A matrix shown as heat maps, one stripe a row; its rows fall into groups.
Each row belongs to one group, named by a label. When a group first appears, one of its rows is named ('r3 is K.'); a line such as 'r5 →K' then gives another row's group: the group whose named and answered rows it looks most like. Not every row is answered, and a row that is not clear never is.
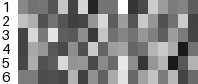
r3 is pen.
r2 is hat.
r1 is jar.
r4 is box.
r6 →box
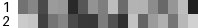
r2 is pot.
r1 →hat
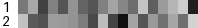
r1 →hat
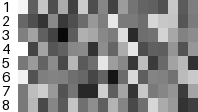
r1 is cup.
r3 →box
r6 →pot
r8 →box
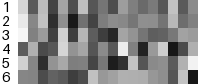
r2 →cup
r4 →jar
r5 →pot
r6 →hat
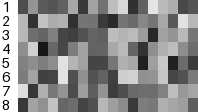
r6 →jar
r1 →box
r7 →cup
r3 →hat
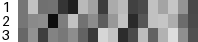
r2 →box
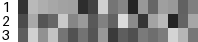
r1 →pen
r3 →pen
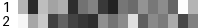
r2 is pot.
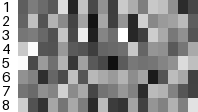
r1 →jar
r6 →hat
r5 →cup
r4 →pot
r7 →jar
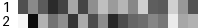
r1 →hat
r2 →cup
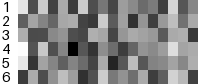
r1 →cup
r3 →hat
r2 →pen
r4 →cup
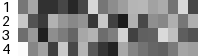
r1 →hat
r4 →cup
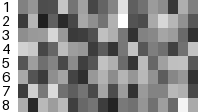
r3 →pen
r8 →cup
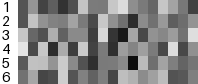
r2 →pen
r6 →jar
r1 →box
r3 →pot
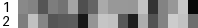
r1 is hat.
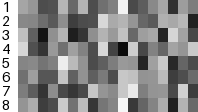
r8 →jar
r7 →hat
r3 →hat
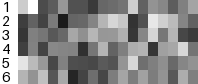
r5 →pot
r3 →box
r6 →cup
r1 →pot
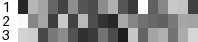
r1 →pen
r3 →pot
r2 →cup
